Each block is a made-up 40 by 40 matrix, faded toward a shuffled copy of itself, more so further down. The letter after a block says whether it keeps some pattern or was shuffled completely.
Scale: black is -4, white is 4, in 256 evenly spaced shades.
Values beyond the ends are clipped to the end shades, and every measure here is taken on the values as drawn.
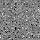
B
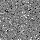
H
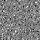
B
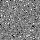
H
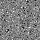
H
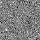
B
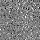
B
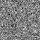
B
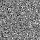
H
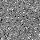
H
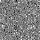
B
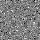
B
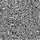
B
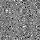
B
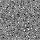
H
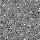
H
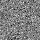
H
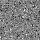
H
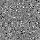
B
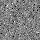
H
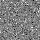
H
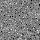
H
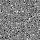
H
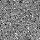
B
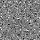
B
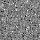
B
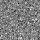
B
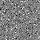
H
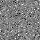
B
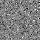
B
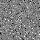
H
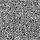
H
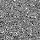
B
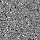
H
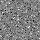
H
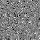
B
